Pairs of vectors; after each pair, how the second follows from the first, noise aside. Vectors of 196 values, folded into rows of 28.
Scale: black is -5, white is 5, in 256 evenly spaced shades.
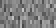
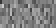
wrapped around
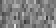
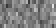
wrapped around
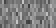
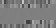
partly zeroed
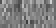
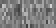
wrapped around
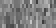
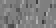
partly zeroed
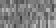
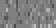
partly zeroed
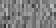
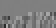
partly zeroed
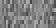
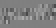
partly zeroed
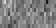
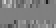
partly zeroed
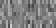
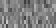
wrapped around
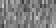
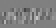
partly zeroed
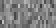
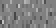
partly zeroed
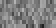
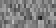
wrapped around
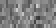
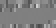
partly zeroed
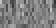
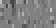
partly zeroed
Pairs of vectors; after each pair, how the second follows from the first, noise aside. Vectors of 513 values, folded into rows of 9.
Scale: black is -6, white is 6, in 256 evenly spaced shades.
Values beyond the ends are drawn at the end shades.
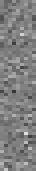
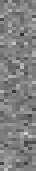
sign-scrambled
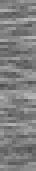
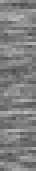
wrapped around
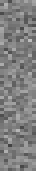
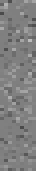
partly zeroed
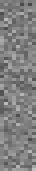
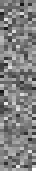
scaled up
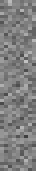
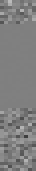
partly zeroed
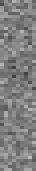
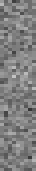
negated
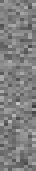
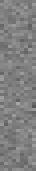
shrunk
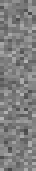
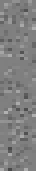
partly zeroed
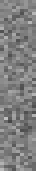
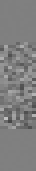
partly zeroed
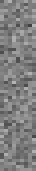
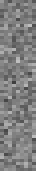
negated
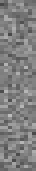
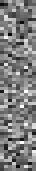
scaled up
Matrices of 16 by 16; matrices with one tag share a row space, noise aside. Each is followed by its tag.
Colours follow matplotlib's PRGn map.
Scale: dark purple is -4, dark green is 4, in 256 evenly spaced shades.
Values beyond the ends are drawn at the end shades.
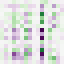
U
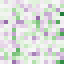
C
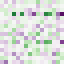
C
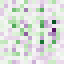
U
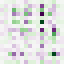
U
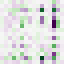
U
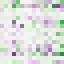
C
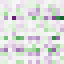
C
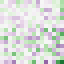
C
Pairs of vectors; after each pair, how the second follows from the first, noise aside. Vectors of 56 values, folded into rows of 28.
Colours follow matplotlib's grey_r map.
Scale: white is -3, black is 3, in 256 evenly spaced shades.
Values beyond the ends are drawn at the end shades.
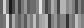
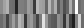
reversed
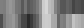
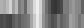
reversed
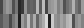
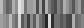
negated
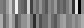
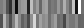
negated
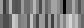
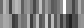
negated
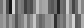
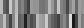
reversed
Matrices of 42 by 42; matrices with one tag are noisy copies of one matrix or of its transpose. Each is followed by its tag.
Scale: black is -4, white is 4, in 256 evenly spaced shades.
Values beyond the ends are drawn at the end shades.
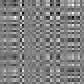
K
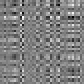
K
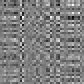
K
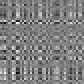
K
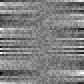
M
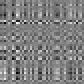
K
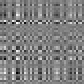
K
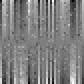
M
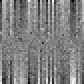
M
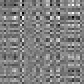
K
